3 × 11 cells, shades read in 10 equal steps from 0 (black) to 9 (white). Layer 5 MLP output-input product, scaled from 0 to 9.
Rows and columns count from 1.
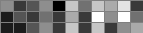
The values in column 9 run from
2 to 6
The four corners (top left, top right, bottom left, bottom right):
5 2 1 6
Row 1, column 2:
2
